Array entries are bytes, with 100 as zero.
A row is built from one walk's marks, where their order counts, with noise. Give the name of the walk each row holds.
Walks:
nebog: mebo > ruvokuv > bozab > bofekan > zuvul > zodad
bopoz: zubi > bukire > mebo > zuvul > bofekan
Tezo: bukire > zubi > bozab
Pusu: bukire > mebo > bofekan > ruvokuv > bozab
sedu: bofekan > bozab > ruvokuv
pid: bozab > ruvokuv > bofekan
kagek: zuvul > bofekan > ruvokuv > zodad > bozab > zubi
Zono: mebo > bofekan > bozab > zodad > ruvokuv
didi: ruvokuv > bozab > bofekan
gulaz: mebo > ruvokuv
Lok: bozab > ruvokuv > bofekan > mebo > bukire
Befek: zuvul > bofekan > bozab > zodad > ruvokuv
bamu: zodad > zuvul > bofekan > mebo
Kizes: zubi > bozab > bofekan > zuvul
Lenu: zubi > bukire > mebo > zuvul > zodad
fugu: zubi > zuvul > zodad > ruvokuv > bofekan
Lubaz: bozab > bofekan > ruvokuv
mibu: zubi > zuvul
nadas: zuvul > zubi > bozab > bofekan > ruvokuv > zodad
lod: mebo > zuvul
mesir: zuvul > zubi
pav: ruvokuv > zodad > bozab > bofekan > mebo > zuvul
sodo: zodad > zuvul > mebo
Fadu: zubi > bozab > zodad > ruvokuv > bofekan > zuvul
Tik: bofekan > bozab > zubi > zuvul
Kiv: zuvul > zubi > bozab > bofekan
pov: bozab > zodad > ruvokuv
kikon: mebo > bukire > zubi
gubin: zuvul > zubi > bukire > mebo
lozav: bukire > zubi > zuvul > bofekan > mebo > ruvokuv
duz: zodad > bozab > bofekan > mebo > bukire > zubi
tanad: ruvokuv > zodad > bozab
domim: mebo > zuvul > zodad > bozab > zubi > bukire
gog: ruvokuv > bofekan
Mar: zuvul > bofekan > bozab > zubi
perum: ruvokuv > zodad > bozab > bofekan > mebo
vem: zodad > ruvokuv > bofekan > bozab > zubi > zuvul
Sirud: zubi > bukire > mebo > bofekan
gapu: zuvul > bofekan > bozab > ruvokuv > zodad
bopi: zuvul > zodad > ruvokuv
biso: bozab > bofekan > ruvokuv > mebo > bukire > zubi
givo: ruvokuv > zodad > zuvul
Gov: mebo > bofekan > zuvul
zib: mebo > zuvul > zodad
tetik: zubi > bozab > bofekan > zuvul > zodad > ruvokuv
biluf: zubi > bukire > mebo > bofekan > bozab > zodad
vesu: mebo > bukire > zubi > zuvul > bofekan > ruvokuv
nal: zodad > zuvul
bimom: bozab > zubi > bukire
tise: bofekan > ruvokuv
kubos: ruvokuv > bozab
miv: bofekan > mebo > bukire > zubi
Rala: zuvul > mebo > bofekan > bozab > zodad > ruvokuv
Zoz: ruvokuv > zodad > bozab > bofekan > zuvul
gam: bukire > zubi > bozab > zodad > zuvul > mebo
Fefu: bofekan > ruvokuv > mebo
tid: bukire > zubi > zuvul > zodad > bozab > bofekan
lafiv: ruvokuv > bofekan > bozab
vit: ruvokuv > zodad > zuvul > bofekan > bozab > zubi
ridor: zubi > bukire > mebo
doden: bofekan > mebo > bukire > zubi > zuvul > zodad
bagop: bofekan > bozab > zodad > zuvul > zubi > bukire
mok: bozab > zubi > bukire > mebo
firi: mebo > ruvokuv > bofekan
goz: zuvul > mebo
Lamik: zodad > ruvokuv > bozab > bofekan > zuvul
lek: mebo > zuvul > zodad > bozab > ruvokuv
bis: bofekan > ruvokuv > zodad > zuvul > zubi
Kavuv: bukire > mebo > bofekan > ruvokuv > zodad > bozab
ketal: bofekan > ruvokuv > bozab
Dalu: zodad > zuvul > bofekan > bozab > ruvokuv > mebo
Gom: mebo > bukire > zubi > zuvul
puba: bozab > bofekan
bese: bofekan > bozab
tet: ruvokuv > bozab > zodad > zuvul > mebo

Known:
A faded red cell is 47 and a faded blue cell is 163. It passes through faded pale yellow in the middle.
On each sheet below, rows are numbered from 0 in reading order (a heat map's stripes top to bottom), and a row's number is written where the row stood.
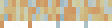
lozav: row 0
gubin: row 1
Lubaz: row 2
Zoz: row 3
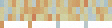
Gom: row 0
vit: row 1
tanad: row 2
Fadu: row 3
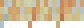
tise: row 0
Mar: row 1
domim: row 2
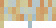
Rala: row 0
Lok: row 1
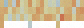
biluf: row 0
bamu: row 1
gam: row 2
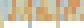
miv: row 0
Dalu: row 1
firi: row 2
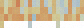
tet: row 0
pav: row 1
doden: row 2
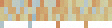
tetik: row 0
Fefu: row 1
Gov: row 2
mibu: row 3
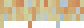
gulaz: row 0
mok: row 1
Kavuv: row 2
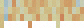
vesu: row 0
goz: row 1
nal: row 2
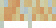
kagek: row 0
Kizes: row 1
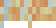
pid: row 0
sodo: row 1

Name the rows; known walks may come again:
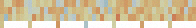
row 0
gulaz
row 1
Tezo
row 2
gubin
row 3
tetik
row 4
nal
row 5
goz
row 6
gam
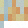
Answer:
biso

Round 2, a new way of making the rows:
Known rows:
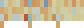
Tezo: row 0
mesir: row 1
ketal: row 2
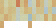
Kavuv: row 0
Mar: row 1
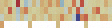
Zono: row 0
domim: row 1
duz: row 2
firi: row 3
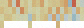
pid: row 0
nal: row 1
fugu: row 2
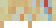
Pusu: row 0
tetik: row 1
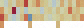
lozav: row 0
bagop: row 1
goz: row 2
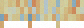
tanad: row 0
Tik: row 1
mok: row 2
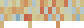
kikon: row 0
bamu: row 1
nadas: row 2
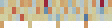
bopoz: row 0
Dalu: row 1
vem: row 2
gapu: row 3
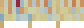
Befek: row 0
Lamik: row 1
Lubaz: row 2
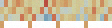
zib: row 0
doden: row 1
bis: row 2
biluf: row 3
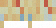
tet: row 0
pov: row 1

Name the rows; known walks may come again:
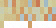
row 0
sodo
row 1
Kiv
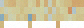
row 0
kubos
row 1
didi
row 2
tise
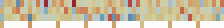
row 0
gubin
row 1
gapu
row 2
Rala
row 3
Gom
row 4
tid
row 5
lafiv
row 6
bopoz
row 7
kagek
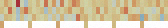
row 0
Zono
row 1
Lubaz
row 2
zib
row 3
gog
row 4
gulaz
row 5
tanad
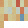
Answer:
perum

